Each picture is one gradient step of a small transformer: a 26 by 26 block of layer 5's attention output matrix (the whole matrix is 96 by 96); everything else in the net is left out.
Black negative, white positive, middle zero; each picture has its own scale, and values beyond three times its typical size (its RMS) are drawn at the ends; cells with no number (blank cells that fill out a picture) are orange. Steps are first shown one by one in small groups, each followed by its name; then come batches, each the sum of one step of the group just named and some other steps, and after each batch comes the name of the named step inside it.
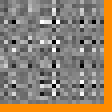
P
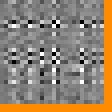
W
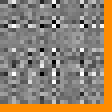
W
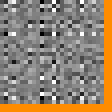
W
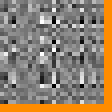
P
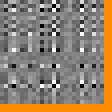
P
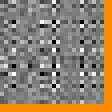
P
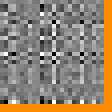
W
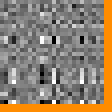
P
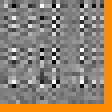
W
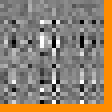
P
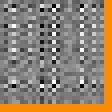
W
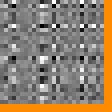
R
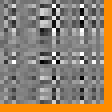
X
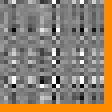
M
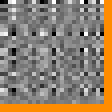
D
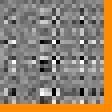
X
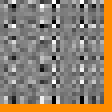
M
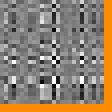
M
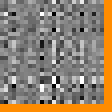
M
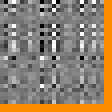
R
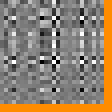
X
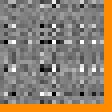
M
